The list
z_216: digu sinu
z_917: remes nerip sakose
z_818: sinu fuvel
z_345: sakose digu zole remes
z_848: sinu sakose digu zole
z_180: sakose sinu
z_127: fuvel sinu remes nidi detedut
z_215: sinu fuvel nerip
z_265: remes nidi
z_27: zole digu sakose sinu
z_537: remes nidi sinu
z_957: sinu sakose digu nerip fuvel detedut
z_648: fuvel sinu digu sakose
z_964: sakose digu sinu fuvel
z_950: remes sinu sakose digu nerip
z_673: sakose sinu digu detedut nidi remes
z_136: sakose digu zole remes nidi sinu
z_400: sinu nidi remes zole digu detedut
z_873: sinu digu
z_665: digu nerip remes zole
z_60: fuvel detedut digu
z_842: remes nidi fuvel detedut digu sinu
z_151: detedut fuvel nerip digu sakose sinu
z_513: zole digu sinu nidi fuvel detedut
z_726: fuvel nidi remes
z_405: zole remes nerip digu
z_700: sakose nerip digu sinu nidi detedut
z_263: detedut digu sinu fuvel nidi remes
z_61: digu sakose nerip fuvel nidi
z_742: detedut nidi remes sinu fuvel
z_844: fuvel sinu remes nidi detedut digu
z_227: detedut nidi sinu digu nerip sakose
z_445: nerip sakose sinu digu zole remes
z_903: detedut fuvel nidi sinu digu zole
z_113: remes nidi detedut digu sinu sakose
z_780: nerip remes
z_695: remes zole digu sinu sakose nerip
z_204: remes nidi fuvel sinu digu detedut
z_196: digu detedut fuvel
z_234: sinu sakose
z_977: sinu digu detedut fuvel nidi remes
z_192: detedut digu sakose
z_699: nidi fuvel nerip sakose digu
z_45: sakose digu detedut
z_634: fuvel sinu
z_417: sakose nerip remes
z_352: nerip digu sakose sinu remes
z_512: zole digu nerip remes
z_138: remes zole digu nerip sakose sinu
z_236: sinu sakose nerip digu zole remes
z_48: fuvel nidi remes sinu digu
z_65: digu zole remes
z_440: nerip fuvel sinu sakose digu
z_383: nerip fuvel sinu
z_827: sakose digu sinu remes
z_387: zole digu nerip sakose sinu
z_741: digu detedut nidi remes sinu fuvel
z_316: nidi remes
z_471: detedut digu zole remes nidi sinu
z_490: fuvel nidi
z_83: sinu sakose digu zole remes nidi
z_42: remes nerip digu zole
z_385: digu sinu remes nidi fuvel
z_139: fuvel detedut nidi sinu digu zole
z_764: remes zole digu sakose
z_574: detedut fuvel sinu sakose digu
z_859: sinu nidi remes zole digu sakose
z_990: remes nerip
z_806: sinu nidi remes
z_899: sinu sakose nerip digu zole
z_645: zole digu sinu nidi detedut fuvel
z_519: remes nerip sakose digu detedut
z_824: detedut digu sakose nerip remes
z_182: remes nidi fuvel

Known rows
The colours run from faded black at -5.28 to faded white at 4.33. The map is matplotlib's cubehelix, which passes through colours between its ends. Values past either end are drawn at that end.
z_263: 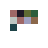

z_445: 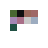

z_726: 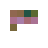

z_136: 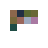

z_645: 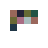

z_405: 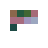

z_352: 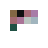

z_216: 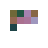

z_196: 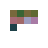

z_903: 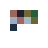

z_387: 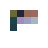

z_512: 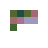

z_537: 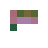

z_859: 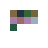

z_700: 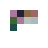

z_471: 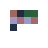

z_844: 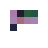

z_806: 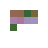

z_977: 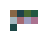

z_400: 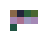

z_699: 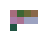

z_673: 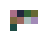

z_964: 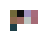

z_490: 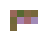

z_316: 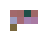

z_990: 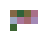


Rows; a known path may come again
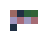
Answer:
z_471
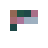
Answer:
z_824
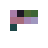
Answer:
z_113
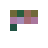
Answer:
z_634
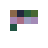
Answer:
z_400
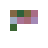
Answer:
z_990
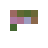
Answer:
z_182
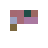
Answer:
z_316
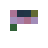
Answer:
z_127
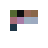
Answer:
z_138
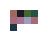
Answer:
z_139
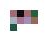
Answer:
z_204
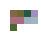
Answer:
z_417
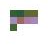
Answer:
z_65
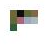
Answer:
z_83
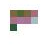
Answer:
z_234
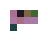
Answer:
z_48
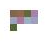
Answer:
z_780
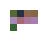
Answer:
z_764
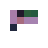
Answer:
z_844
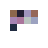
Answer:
z_440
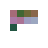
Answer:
z_699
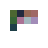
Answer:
z_848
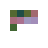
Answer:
z_512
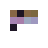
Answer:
z_151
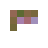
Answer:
z_490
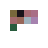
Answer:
z_827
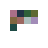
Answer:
z_673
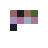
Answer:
z_574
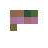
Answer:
z_726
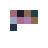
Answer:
z_842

